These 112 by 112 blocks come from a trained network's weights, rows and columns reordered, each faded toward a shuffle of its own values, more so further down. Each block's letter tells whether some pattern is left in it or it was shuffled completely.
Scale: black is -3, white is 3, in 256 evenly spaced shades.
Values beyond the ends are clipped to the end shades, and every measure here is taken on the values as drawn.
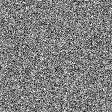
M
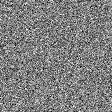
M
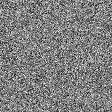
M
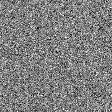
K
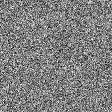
M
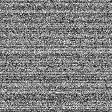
K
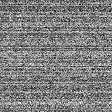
K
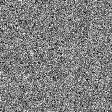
K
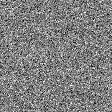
M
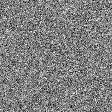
M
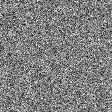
M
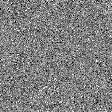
K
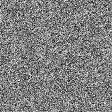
M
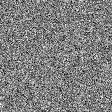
M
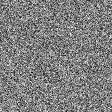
M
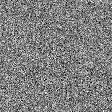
K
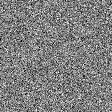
M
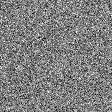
M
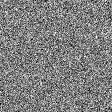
M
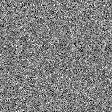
K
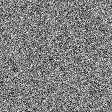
M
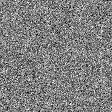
M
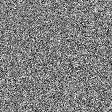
M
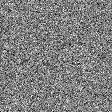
M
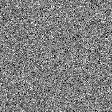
K
